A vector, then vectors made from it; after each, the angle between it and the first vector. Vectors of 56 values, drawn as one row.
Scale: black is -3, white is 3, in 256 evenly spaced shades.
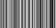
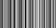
orthogonal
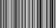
nearly parallel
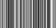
partly opposed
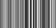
partly opposed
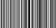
partly aligned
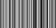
orthogonal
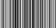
orthogonal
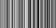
orthogonal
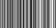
nearly opposite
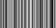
nearly parallel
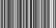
nearly opposite
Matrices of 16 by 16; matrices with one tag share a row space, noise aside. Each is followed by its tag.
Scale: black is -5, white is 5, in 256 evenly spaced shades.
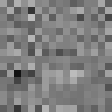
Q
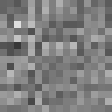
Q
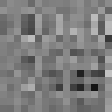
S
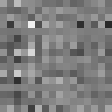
Q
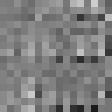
S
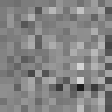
S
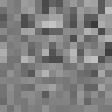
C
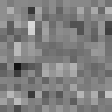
Q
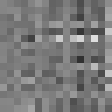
S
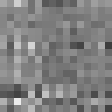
Q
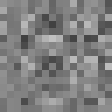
C
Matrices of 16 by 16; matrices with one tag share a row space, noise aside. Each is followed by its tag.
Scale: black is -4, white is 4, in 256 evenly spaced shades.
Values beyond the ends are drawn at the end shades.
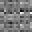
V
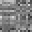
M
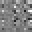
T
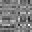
M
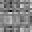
V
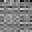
V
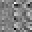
T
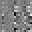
T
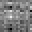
V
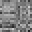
M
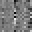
T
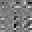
T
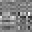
M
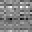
V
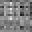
V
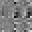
T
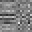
M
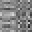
M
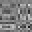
M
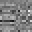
M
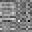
M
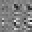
T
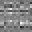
V
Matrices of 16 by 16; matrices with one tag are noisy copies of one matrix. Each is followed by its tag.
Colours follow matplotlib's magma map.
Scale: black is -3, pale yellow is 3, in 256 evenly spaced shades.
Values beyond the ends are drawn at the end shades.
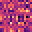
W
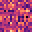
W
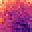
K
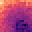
K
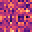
W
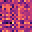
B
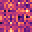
W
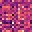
B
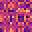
W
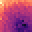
K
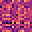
B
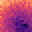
K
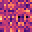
W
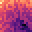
K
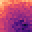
K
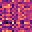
B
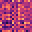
B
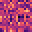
W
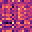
B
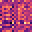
B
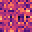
W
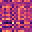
B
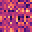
W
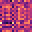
B
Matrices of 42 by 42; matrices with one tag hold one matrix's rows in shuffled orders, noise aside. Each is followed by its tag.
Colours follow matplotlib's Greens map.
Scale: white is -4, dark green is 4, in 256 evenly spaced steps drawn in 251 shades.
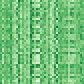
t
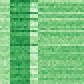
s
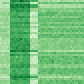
s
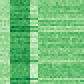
s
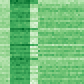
s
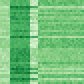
s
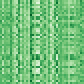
t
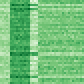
s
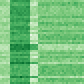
s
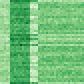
s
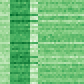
s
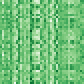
t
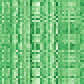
t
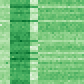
s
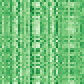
t
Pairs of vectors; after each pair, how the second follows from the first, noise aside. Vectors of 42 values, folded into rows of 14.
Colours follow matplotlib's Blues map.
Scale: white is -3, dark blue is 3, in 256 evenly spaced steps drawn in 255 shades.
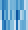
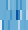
partly zeroed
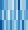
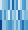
sign-scrambled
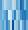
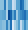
sign-scrambled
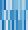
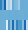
partly zeroed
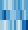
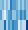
sign-scrambled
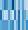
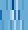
partly zeroed
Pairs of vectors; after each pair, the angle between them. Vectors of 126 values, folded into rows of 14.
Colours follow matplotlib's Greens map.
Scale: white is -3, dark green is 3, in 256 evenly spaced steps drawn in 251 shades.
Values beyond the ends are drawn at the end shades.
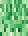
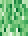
nearly parallel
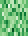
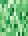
partly aligned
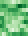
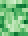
nearly parallel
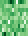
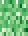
partly aligned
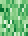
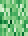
nearly opposite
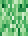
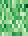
partly aligned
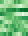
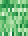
partly opposed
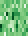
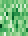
nearly parallel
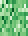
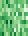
partly aligned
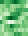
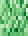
orthogonal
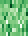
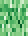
nearly opposite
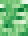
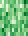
orthogonal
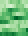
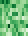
partly opposed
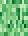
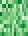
partly aligned
